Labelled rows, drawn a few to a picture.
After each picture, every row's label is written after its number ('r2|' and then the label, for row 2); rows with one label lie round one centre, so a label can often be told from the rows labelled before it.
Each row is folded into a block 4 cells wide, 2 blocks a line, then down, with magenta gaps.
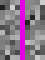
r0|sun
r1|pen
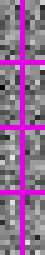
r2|pen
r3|pen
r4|pen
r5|pen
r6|sun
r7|pen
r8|sun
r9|sun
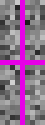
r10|pen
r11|pen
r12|pen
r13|sun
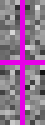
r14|pen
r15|sun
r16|sun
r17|pen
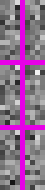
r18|pen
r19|pen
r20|pen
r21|sun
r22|pen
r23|sun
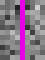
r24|pen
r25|sun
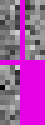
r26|pen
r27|sun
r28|pen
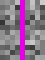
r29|pen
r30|pen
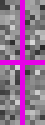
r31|sun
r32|pen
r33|pen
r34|sun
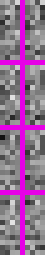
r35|pen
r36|pen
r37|pen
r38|pen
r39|sun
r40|pen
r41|sun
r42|sun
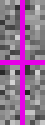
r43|pen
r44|sun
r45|sun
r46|sun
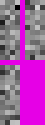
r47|pen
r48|sun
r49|sun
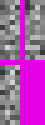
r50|sun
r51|sun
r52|sun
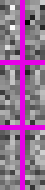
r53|sun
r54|pen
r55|sun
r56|sun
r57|sun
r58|sun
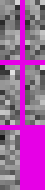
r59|pen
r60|pen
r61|sun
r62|pen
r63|sun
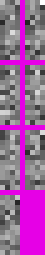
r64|pen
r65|pen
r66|sun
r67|sun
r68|sun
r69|pen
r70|pen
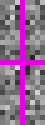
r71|pen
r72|pen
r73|pen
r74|sun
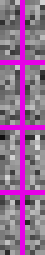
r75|pen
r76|pen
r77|pen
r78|pen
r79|sun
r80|sun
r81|sun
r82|sun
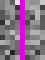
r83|pen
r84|pen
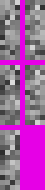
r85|pen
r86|sun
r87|pen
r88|sun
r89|pen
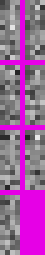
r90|sun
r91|pen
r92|pen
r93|sun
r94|sun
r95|sun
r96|sun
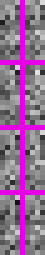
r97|pen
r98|pen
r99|pen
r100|sun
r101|pen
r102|pen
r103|pen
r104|pen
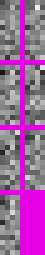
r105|sun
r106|sun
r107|sun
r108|pen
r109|pen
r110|sun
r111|sun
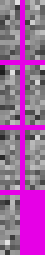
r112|pen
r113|pen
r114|sun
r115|pen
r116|sun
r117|sun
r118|sun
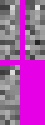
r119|sun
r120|sun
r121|sun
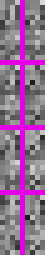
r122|pen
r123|pen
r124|pen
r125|pen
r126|pen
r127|pen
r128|sun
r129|pen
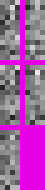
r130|pen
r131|sun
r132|pen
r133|sun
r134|sun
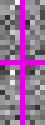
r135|pen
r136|pen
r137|sun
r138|sun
